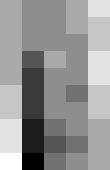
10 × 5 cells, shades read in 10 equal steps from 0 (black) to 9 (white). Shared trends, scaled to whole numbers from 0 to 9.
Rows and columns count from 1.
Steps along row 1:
down same up up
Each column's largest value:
9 5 6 6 8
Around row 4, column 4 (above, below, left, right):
5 5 6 8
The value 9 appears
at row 10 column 1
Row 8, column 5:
6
